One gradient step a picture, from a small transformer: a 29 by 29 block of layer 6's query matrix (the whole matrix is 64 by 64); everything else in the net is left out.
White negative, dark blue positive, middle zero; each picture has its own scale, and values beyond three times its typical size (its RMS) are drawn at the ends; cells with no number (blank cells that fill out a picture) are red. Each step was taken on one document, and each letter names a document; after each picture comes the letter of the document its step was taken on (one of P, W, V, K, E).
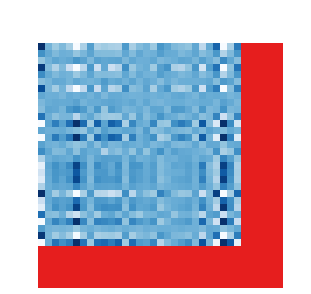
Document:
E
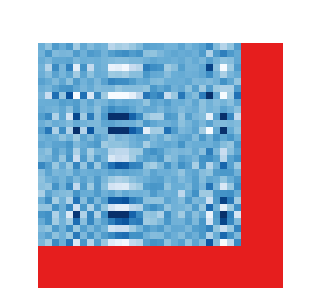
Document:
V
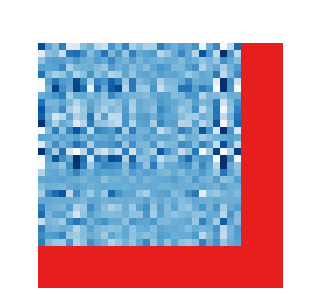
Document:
E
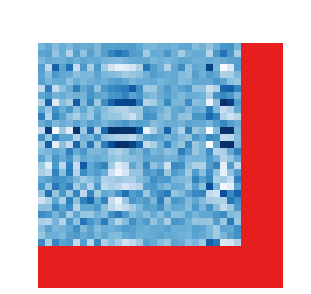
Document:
V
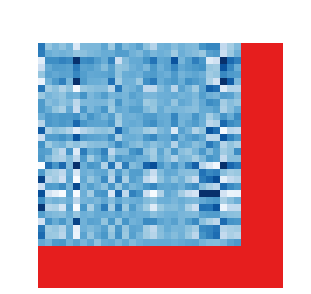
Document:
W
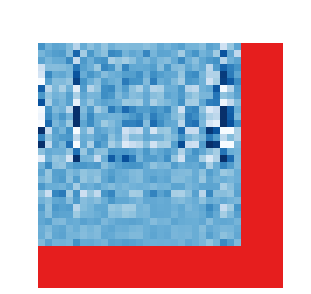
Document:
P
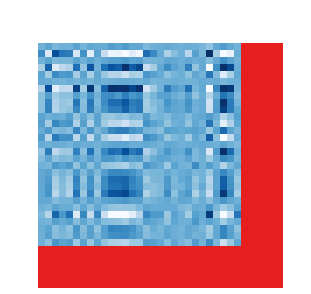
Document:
V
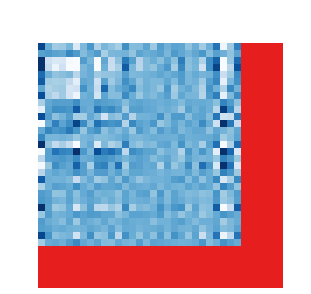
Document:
E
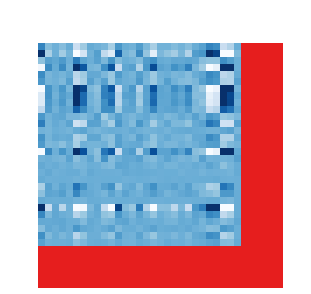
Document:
W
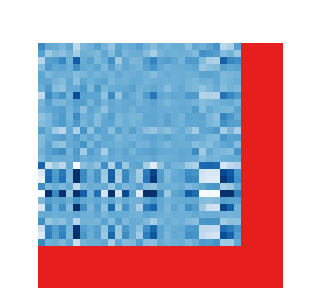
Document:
W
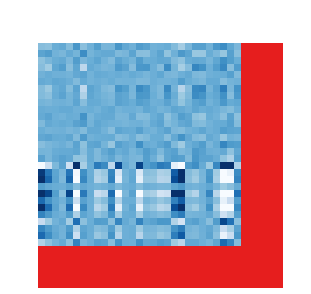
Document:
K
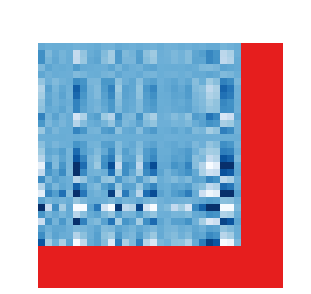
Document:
W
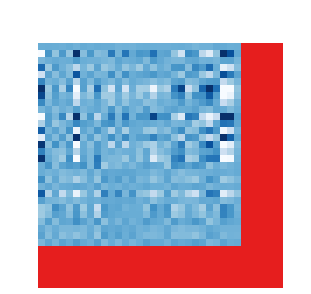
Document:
P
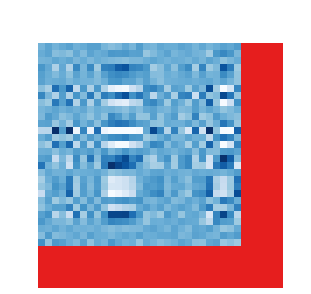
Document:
V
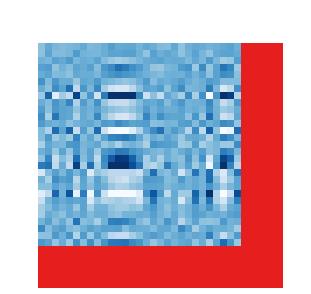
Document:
V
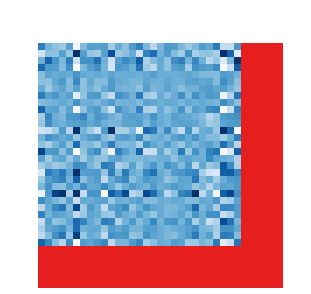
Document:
W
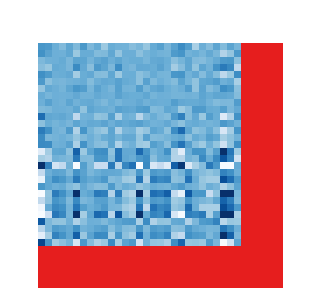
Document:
K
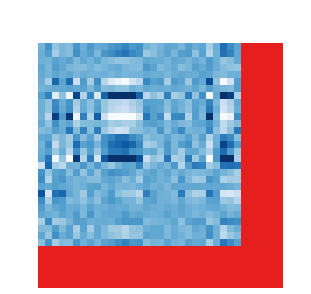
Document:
V
